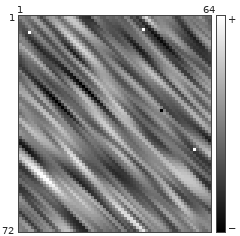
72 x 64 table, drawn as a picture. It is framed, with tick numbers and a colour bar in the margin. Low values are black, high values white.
Lone odd cells: 4, 3 higher and 1 lower than their neighbours. Histogram: bell-shaped. Grain: diagonal, down to the right. Mirror symmetry: none.
